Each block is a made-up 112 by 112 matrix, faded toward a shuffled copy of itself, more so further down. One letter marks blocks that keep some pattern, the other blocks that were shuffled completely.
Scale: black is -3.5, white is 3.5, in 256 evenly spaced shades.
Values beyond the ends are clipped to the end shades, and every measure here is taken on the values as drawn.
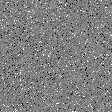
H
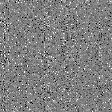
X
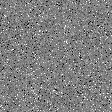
H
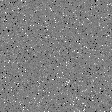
H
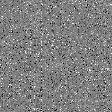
X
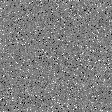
H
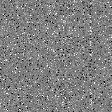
X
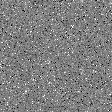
H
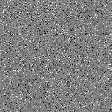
X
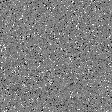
H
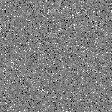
X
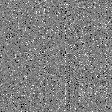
X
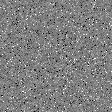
H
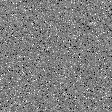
H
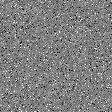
H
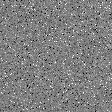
H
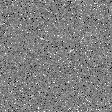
H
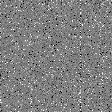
X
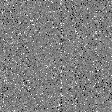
X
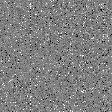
X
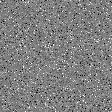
H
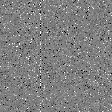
X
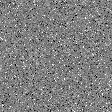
H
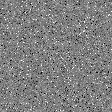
H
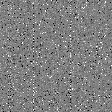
X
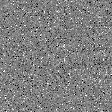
X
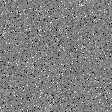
H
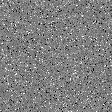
H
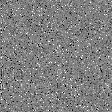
X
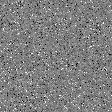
H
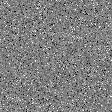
H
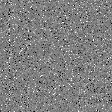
X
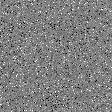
H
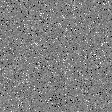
H
